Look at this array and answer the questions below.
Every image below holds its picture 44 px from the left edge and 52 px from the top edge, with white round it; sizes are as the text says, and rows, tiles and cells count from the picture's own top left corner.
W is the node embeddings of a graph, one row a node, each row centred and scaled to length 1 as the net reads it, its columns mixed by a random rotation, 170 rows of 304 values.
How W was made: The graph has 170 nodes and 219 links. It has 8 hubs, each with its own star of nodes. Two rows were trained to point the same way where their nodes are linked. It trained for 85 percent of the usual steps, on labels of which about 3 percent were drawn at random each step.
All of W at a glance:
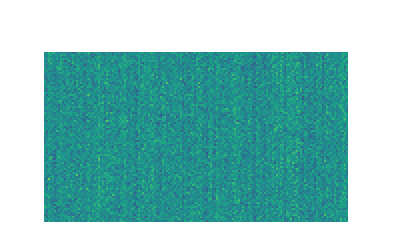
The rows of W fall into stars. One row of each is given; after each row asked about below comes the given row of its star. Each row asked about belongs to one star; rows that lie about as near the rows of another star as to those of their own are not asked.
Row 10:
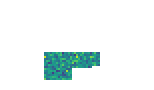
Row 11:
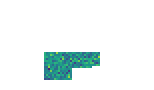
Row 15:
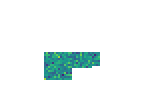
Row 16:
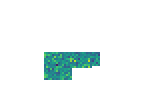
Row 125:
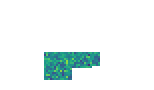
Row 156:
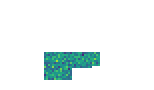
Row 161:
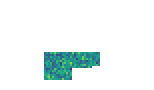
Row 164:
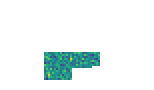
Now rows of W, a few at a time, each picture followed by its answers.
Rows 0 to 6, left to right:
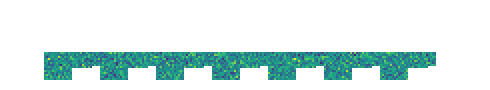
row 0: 15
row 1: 161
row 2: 10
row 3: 11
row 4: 16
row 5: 10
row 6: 11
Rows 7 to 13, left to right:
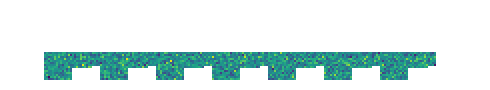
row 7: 15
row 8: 164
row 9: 161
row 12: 16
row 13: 16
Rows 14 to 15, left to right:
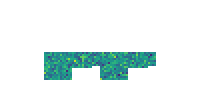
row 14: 16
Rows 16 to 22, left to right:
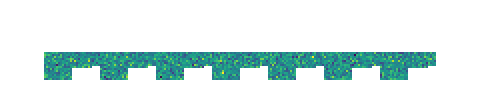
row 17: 15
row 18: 15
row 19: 156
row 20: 125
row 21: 10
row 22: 156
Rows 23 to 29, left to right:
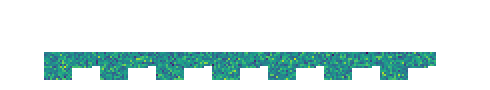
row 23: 161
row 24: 16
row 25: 161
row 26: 161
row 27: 125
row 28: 16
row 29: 156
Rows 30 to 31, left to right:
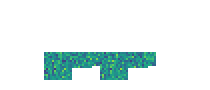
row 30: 10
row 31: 156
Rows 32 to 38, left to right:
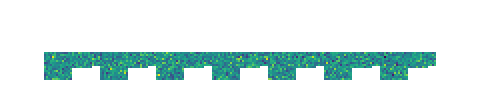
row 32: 156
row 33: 161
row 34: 11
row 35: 16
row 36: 15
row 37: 161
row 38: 161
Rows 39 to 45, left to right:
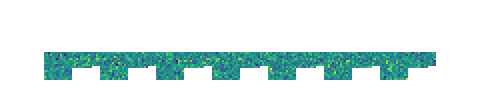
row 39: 16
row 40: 161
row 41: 11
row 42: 164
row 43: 164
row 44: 11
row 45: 15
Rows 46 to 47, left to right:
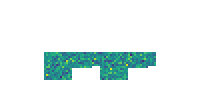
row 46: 11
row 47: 161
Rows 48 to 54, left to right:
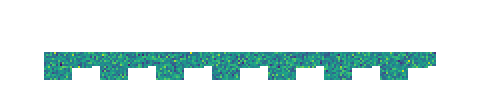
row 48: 161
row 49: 15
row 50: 156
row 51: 10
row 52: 16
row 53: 161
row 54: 10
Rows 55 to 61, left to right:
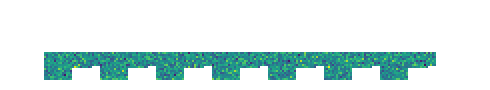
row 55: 10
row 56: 10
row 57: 15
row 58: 161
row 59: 10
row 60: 11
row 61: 125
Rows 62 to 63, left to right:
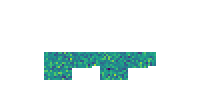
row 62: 164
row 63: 156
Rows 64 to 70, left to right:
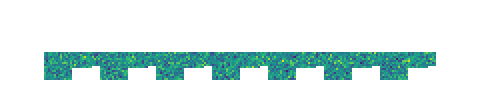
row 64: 16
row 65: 161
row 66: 11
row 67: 161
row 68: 125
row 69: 125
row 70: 11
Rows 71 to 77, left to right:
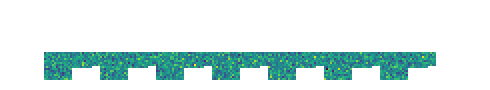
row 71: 15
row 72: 16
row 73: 15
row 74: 16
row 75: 156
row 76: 10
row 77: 10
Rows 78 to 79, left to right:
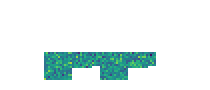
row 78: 15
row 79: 15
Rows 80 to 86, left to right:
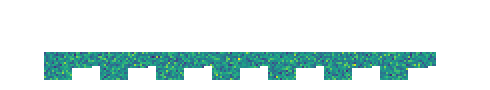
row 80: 161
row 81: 125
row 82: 10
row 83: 164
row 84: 125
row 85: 15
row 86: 10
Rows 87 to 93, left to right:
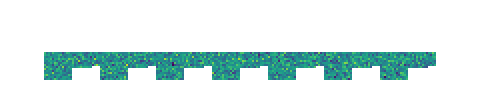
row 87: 11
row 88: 11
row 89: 161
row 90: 16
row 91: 10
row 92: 161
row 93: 15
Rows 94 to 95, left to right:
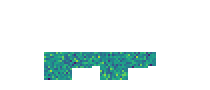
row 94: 10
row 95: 161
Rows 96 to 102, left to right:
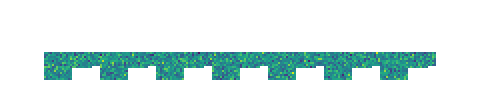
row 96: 161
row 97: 125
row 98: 16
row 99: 125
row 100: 15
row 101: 15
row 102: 15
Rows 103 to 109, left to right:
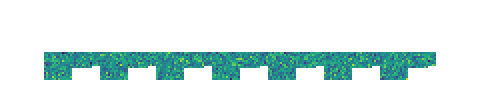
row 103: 156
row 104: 15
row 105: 16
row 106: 16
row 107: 11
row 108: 16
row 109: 11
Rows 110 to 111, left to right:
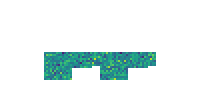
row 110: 11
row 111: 156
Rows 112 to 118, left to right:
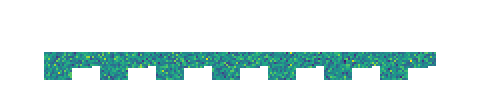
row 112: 125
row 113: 125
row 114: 156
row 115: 161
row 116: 164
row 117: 10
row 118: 161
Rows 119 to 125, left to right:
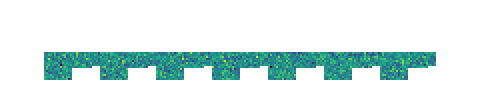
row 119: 161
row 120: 11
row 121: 164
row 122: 156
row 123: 156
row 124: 16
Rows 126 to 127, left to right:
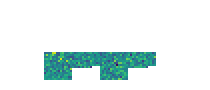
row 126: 125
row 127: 161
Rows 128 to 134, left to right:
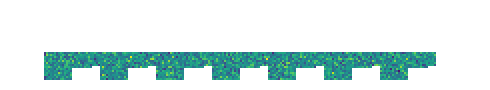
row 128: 125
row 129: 11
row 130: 156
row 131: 15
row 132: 161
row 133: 164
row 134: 125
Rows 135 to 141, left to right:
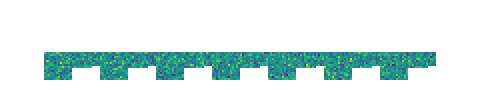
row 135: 11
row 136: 125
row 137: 125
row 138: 10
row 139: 15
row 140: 164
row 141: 11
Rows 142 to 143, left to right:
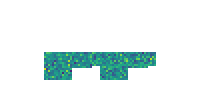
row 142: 10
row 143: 16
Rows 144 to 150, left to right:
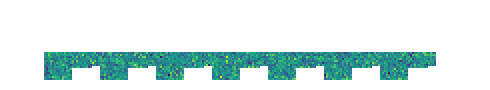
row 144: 10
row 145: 125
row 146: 15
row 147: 125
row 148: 15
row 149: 156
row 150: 10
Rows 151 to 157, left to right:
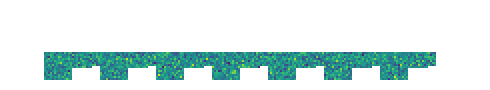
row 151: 15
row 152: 16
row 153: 11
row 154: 161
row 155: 164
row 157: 15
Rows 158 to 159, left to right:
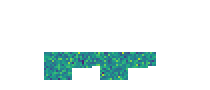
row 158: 164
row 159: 11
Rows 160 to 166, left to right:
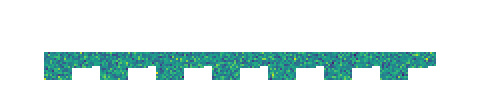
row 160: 15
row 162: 16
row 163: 11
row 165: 10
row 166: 10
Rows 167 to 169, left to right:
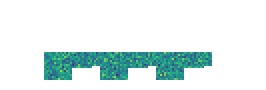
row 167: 10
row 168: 15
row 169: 164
